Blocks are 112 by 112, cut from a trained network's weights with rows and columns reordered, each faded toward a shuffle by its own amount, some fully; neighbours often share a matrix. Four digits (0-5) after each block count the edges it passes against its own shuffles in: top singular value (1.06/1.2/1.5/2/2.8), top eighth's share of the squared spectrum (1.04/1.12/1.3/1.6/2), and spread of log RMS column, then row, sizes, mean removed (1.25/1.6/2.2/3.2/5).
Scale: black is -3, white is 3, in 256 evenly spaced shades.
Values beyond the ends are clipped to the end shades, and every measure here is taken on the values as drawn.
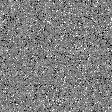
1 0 0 0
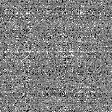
3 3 2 2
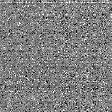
3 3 3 2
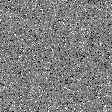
0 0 0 0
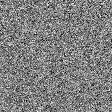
1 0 0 0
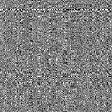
4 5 3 3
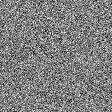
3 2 0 0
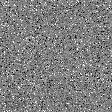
0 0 0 0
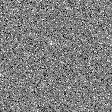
0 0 0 0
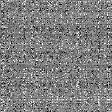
3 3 3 2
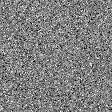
1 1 0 0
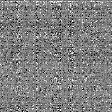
3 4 3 2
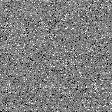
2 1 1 0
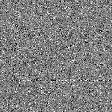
3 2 1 1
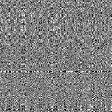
4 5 3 3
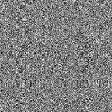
4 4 2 2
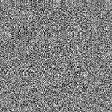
4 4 2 2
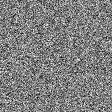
1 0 0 0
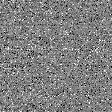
1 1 1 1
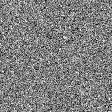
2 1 0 0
